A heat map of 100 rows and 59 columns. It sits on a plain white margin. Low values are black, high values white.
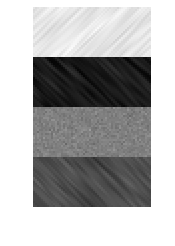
It is made of 4 by 1 panels. Panel 1,1: very high, slanting up to the right, faint in contrast. Panel 2,1: very low, slanting down to the right, faint in contrast. Panel 3,1: middling, fine-grained, faint in contrast. Panel 4,1: low, slanting down to the right, faint in contrast.
